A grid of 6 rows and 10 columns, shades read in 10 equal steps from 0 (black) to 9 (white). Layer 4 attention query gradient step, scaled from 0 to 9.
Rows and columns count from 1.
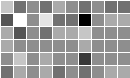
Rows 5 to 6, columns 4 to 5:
6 5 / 6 4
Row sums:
48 50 52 52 50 51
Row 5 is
5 7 5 6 5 5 2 5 5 5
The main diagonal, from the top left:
7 9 5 5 5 5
